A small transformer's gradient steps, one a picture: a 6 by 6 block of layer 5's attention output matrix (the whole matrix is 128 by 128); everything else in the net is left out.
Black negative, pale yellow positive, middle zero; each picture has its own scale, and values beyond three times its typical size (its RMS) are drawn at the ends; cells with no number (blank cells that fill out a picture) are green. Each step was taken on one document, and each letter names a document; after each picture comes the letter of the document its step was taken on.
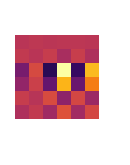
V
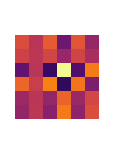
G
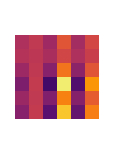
V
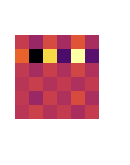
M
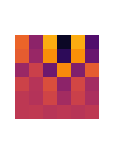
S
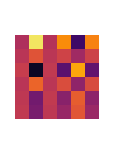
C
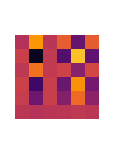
C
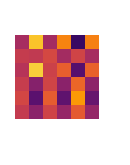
C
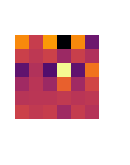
G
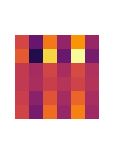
M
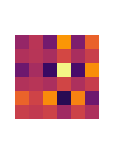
V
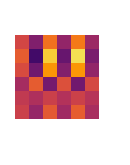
M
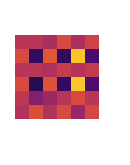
C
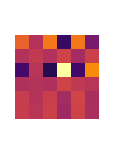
G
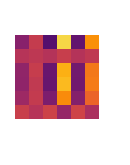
V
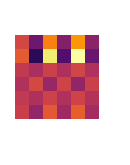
M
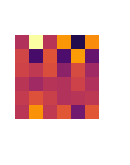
C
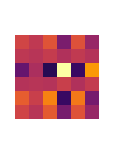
S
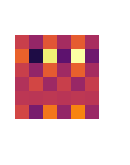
M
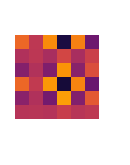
S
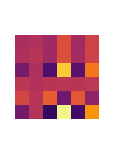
S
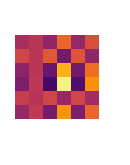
V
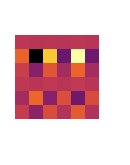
M
